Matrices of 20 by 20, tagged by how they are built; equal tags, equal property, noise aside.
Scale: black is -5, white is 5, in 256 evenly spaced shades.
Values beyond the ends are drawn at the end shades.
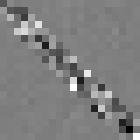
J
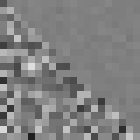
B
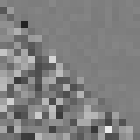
B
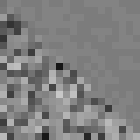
B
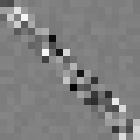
J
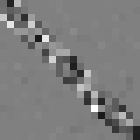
J
